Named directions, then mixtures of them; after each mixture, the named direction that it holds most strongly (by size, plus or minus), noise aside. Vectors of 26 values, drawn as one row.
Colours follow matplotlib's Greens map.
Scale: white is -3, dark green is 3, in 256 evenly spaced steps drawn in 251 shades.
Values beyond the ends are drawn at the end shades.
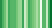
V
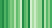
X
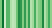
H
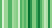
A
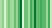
X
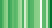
V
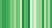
X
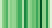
V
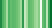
V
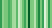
A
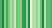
X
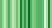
A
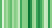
A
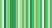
H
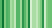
X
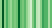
A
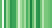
H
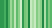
X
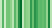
X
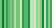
X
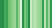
X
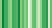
A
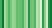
V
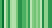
H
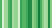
A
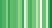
V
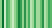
H
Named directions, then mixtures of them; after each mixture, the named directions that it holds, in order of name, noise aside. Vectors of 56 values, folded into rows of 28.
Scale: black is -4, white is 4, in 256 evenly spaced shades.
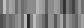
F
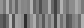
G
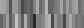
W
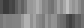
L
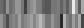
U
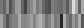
U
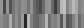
F, G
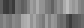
L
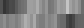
L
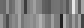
U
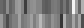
U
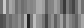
F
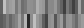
F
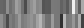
U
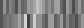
F, L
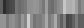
F, L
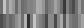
F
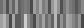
G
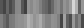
L, U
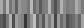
G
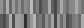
G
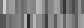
F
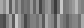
G, W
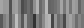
W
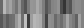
F, U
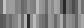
F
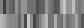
F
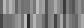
F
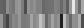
U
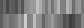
F, L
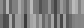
G, U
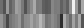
U
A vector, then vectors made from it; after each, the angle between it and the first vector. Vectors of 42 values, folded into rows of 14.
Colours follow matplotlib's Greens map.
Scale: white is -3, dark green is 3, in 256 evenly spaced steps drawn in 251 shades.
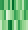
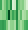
partly opposed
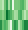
nearly opposite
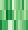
nearly opposite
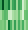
partly aligned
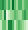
nearly parallel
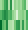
partly opposed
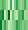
partly opposed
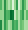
partly opposed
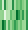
orthogonal
